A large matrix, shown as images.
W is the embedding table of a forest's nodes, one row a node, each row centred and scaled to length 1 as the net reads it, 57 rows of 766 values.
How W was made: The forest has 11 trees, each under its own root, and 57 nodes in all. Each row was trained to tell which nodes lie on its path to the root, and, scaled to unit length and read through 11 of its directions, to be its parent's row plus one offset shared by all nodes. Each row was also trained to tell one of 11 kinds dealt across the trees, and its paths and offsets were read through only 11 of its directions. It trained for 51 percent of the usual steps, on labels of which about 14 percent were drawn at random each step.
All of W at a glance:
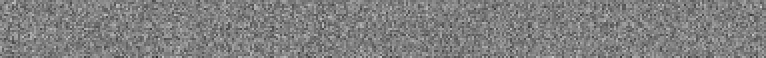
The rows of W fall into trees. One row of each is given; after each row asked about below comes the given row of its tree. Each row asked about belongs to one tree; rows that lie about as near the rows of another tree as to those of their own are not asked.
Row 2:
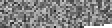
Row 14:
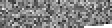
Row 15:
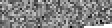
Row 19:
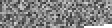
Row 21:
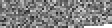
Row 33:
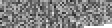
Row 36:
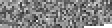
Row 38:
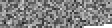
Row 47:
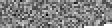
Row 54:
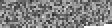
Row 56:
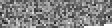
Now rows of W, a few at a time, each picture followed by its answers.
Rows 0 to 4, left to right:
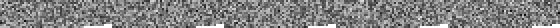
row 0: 15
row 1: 33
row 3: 15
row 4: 2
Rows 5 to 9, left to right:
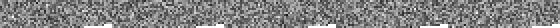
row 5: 33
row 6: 54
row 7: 19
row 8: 2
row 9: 2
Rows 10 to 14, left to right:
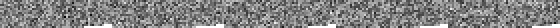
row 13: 33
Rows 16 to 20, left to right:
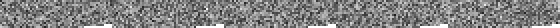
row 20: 38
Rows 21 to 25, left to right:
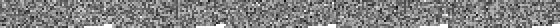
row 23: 47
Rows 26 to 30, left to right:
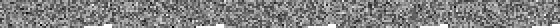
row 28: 21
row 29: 19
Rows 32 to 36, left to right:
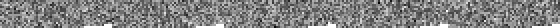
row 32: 15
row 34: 47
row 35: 47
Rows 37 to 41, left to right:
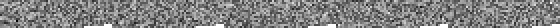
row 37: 15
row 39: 14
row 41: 2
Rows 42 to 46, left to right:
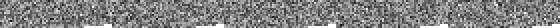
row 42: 19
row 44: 36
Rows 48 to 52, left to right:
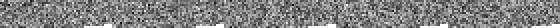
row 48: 33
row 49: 47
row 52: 14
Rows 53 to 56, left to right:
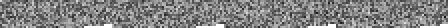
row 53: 56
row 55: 38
